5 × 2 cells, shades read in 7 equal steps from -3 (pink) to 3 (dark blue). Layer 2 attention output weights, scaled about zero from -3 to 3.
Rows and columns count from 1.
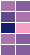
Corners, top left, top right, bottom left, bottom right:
-1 0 0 0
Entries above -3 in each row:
2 2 1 2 2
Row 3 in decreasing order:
3 -3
